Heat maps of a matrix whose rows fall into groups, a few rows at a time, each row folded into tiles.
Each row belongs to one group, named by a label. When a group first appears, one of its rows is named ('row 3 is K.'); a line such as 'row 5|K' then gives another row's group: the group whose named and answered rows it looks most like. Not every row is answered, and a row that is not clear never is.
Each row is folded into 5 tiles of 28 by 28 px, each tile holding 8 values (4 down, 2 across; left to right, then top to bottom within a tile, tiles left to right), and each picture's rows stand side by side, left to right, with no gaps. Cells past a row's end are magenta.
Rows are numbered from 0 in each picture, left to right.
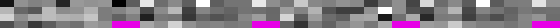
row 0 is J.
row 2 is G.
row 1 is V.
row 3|V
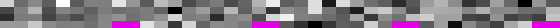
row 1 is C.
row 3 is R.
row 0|V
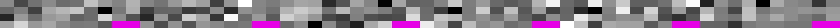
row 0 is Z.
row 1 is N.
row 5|J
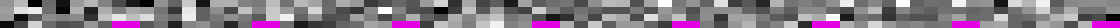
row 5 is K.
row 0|K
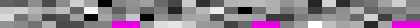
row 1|Z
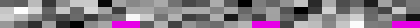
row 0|R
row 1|R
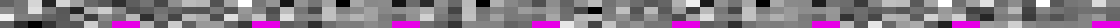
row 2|J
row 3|J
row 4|C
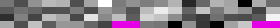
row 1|R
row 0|N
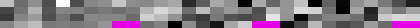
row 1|R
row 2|K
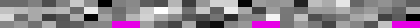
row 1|R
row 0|R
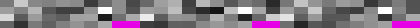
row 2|G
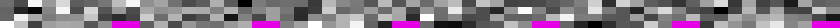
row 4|G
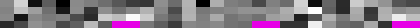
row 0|K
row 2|K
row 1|J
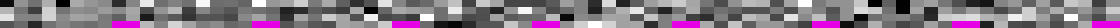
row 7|J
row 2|N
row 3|G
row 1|V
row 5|N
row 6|K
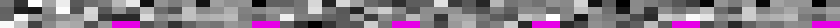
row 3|K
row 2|G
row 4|K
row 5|J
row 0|C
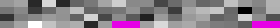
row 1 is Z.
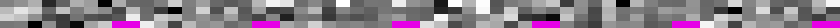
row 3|C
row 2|V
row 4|J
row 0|R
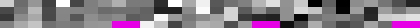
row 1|C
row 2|K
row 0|V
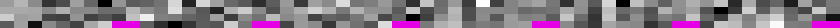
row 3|V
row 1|G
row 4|J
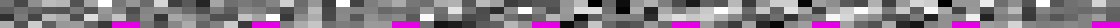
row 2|V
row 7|V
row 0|N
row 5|R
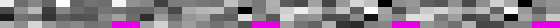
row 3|R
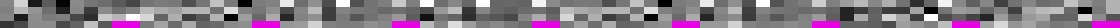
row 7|Z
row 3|V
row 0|K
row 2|V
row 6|N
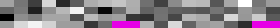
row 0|Z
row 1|N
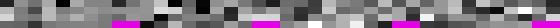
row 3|G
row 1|K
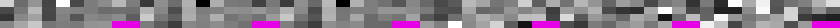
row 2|J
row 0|V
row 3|N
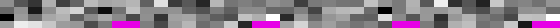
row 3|K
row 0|Z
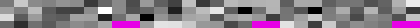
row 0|G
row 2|C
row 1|Z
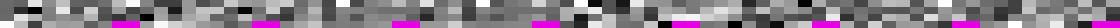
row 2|V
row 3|V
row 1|Z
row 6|N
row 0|C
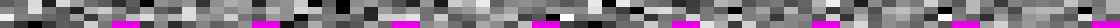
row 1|J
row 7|Z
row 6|Z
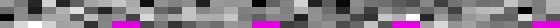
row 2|K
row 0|Z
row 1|J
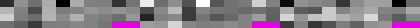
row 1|V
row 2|J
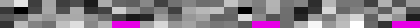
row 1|Z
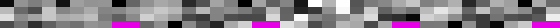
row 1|R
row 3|R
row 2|C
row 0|J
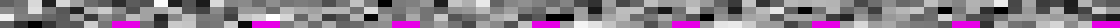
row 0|G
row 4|Z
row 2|R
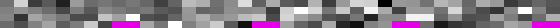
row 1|N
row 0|K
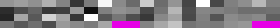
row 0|N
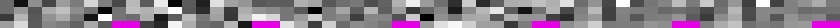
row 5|V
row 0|Z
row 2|C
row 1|K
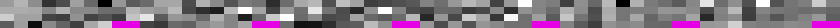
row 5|V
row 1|G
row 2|G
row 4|J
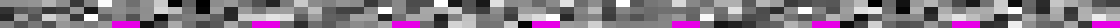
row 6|K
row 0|N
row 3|K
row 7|K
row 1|K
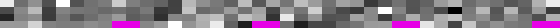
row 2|G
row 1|N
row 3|C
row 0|V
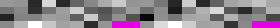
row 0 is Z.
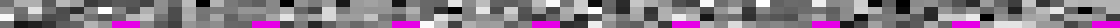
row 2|J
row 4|K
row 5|V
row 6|K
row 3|C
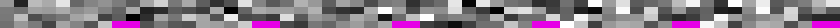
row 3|G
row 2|G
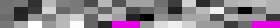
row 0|N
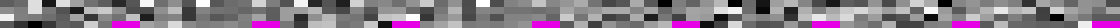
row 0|G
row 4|R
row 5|K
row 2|K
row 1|V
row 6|R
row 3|V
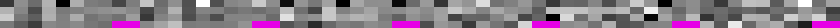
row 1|V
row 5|N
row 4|R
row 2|J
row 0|J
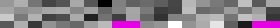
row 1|N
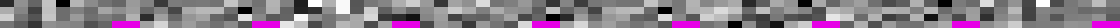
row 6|R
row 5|R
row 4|Z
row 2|C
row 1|Z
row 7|V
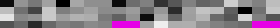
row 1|Z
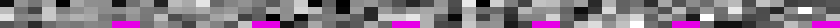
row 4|N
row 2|K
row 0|J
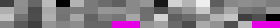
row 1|C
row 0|J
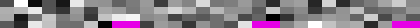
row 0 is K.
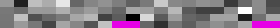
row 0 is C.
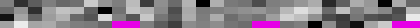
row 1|J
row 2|R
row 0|Z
